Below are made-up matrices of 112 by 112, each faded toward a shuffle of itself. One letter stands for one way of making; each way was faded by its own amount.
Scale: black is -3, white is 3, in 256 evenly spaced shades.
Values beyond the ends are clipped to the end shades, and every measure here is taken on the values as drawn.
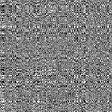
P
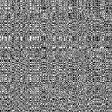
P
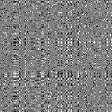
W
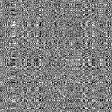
P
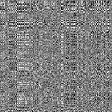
P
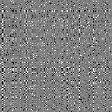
W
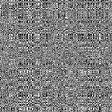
P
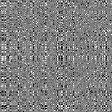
W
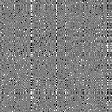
W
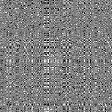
W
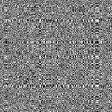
P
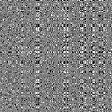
W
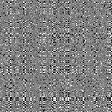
W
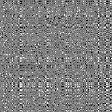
W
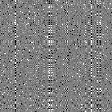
W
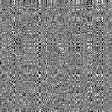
W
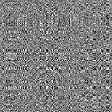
P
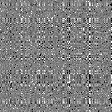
W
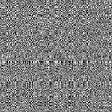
P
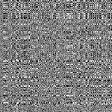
P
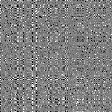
W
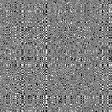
W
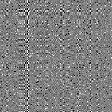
W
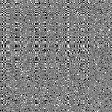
W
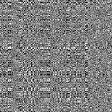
P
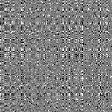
W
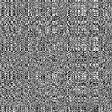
P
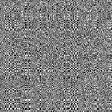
P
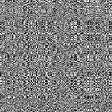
P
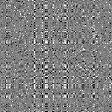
W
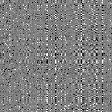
W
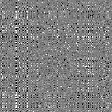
W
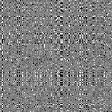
W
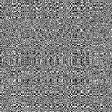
P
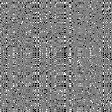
W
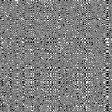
W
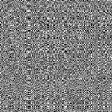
P
